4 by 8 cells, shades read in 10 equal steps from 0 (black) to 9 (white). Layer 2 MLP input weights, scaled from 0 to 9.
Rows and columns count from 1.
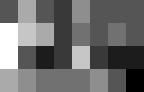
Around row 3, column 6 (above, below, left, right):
3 5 7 1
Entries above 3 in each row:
2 5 2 6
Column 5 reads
5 4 7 4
